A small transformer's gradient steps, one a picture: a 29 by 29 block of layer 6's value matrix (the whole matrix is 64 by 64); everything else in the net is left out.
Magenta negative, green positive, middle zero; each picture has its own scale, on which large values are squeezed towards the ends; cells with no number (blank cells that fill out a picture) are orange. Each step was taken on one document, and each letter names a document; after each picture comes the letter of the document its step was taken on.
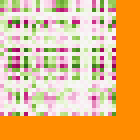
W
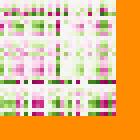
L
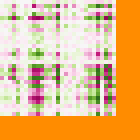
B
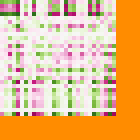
L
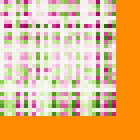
L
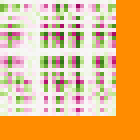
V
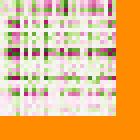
W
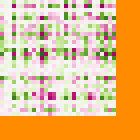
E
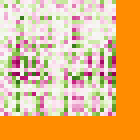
W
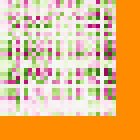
L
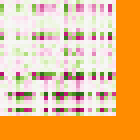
V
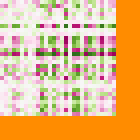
E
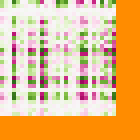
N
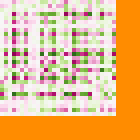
E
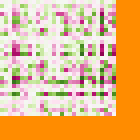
N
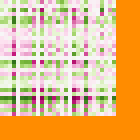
E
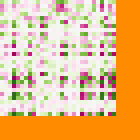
N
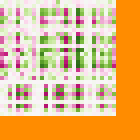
V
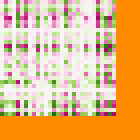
L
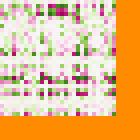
W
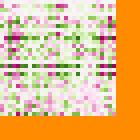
W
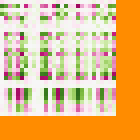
V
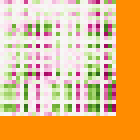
L
